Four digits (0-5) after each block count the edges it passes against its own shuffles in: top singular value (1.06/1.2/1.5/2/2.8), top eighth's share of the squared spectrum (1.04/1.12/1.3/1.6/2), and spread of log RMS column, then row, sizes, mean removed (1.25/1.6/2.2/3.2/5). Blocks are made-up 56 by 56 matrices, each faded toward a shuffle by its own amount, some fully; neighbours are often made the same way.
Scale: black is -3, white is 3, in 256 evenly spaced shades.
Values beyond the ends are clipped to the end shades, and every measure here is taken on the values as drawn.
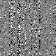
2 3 4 0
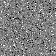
0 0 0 0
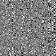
2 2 3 0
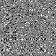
3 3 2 2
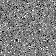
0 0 0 0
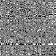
4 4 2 3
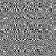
4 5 3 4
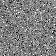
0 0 0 0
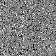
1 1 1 0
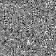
0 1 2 0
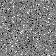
0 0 0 0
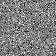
0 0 0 0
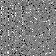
3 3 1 0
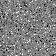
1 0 0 0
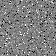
0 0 0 0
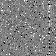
3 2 1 0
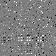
3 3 1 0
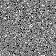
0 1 0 0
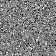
2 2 0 0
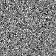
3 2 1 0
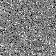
2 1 0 0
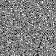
3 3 0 1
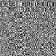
4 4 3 2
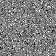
2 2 0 0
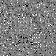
3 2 0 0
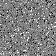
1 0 0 0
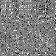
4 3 1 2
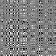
5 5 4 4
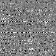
2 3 1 3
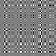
5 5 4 4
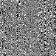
1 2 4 0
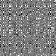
4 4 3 2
